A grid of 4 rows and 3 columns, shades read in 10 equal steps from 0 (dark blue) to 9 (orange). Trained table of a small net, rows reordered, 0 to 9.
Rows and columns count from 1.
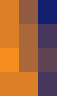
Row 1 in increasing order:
0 5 8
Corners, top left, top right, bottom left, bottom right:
8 0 8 2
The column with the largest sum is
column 1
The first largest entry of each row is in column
1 1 1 1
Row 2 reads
8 6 2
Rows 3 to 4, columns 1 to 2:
9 6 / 8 8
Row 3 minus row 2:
1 0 1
